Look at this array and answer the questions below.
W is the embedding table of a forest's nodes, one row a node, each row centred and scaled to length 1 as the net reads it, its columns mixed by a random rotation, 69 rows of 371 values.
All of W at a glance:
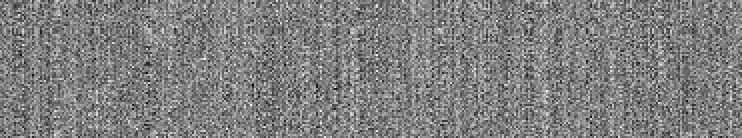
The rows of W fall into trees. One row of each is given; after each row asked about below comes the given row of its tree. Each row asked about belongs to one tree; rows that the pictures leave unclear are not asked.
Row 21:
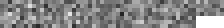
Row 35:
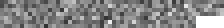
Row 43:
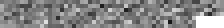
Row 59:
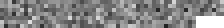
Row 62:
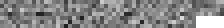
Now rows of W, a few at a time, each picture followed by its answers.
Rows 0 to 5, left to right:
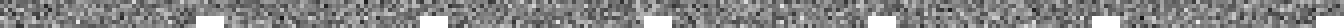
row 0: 21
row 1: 43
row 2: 35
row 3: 35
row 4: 59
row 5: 21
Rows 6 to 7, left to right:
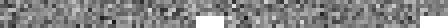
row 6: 35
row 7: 21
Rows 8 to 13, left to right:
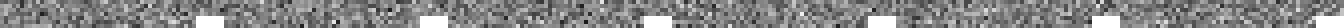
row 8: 62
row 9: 35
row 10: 43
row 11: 59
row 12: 21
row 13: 43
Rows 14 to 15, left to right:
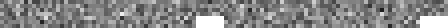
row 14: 59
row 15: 59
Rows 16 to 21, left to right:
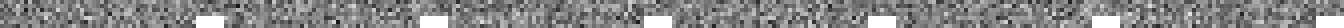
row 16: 59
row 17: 35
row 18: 21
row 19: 59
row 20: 35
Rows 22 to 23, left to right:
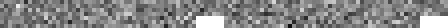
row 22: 59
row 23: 62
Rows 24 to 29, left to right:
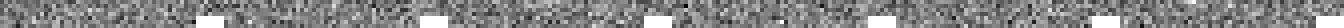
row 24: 21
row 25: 35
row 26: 62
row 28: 43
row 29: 35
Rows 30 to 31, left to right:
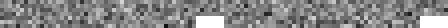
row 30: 59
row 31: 62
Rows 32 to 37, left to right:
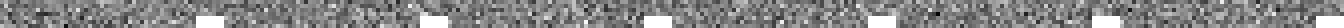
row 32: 62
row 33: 35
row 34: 59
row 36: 62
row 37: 59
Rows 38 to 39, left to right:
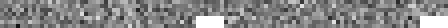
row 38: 59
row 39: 35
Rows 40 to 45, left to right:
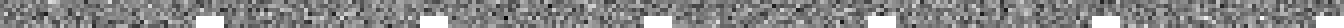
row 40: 62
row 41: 59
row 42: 43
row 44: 59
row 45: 43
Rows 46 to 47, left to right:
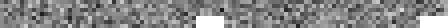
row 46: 62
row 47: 43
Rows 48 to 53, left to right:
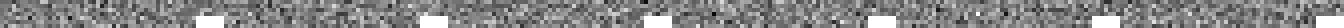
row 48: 43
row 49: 35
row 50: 43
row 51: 62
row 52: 59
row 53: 21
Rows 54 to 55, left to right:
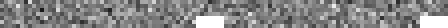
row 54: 59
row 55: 35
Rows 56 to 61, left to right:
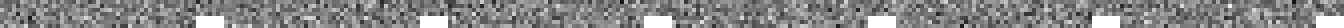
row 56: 43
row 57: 43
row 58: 35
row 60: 62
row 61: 35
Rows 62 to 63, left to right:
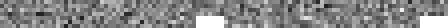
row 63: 43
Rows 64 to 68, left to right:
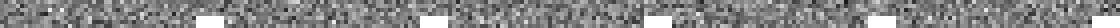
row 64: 62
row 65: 35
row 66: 21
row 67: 35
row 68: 21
